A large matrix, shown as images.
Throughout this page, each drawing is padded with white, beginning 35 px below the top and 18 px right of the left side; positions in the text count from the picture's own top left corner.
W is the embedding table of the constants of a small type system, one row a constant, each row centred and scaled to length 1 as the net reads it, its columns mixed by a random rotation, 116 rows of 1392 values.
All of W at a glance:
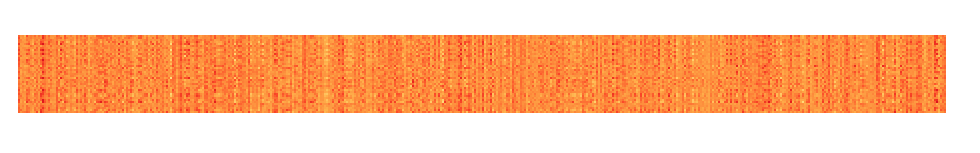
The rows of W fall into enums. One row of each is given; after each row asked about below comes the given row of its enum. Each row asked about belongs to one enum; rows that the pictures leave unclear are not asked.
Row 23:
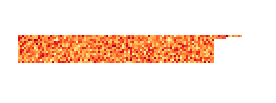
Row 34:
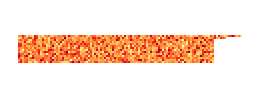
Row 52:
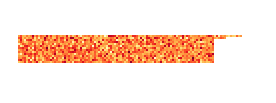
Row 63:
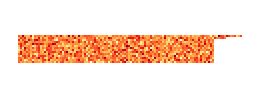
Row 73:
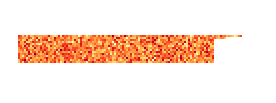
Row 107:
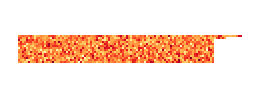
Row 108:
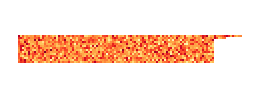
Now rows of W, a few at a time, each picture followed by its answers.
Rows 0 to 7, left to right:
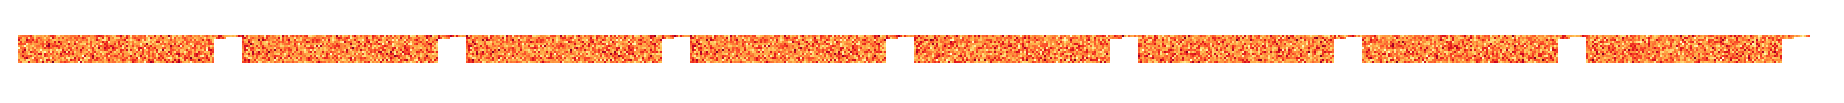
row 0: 107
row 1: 108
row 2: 108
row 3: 108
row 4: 23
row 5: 34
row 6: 107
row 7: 73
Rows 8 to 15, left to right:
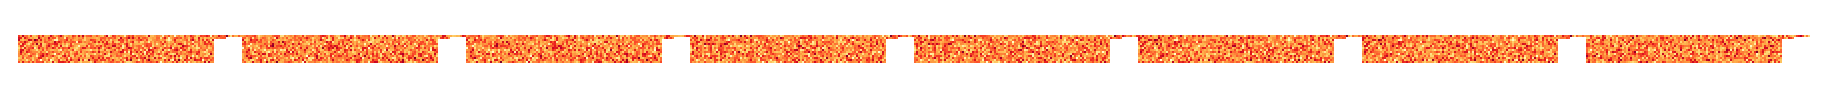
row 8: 23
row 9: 107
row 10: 107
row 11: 63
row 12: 63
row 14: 23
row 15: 34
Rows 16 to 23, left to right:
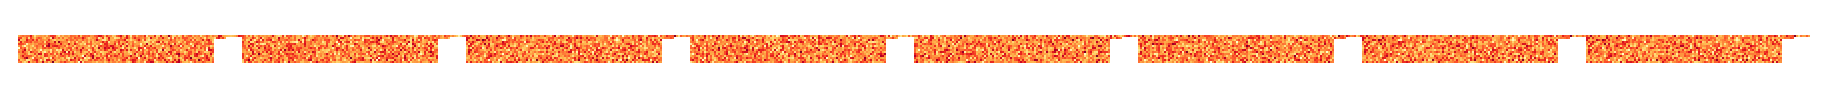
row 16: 107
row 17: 73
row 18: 23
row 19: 52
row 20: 34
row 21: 63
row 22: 23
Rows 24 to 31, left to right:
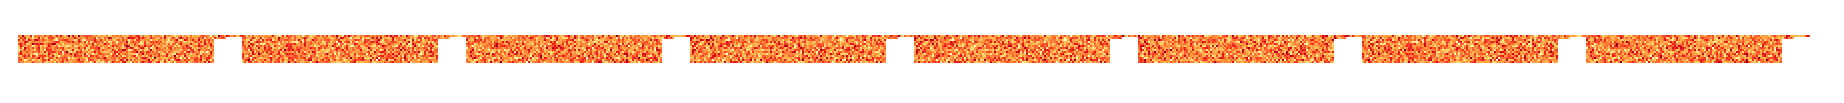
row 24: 63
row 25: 73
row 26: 107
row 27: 23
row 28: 23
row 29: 108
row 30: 73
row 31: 107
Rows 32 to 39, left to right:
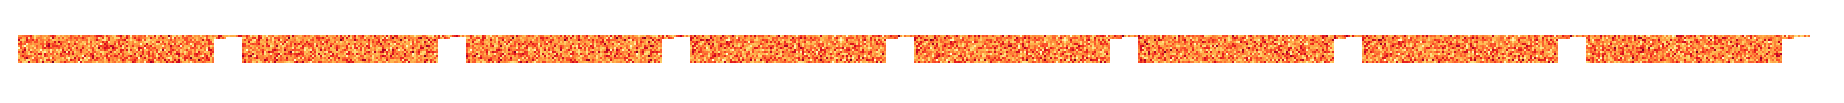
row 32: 107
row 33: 34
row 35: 23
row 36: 23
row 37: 108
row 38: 23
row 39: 52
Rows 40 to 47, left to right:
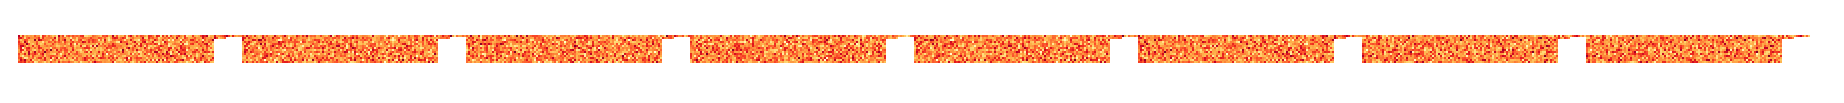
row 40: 108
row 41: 23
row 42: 63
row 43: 73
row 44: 23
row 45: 108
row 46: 34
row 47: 34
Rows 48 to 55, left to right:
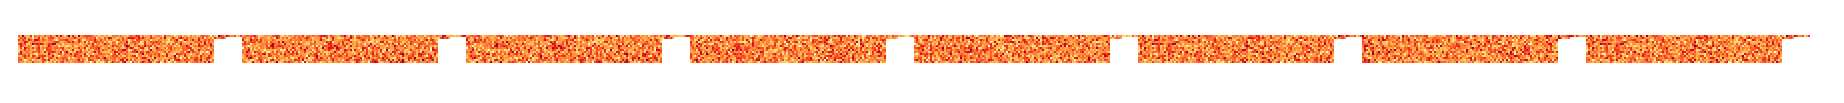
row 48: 63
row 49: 107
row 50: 107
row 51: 73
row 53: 63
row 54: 108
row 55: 63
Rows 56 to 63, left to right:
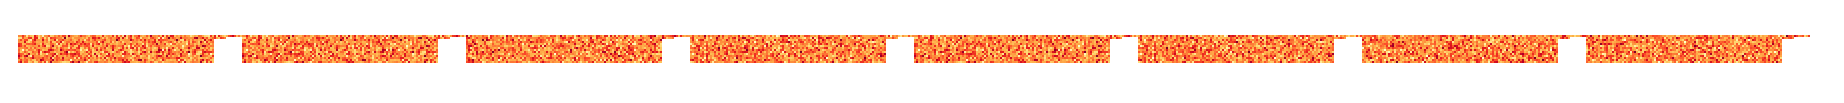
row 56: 34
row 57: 34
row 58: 108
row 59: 52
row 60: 34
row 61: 52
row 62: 107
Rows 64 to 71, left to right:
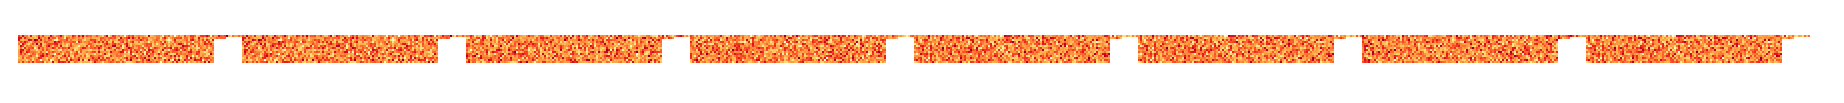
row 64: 23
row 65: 23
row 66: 34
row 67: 73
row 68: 52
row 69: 52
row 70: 108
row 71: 52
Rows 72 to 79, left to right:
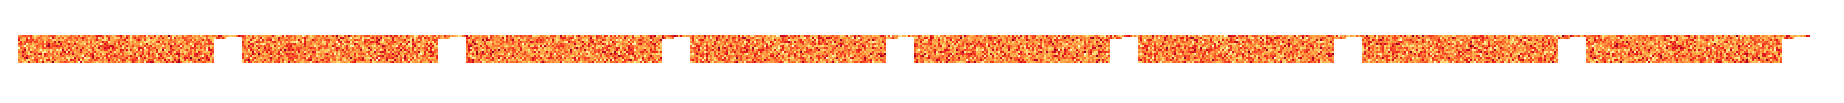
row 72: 107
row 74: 108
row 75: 52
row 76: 34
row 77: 52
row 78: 63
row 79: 107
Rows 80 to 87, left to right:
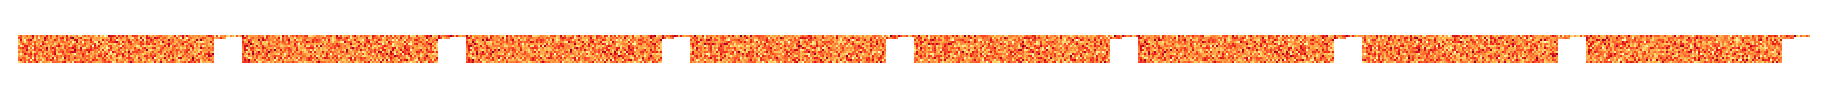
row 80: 52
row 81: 108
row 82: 108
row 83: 63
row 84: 63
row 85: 108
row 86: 52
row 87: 23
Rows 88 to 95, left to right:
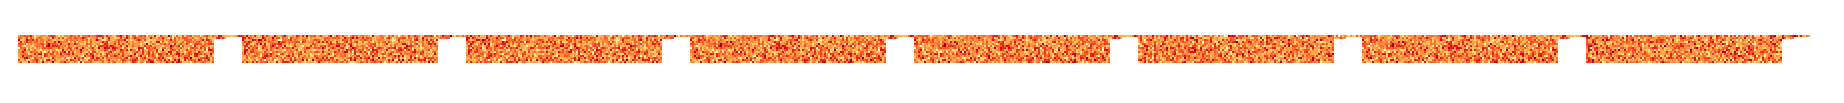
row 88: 107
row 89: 23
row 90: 23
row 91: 107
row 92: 107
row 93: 52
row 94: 107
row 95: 108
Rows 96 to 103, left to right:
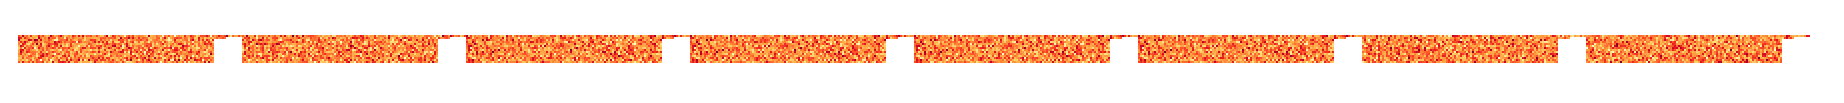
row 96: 23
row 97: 63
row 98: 108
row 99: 108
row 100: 108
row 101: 108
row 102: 52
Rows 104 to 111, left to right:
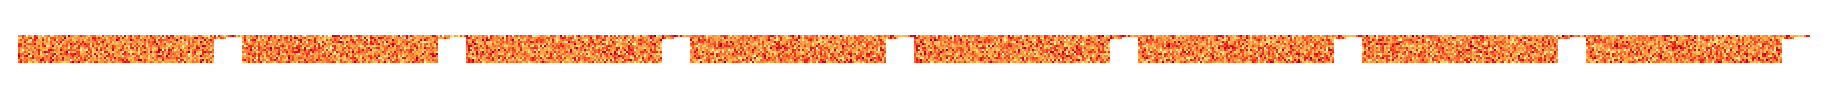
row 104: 34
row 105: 52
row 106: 108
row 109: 107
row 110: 63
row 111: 107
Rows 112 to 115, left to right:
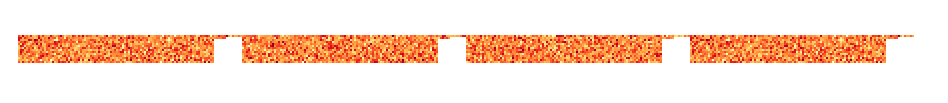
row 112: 23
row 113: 107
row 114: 52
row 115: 23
